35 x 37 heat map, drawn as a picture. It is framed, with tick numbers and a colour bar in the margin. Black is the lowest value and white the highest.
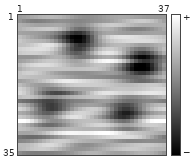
The halves do not mirror each other. There are four dips. No overall slope runs across the table.
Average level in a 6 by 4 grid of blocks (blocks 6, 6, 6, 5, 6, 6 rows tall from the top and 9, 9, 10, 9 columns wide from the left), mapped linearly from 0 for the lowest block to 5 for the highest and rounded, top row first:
3144
5141
5530
2244
3424
3454
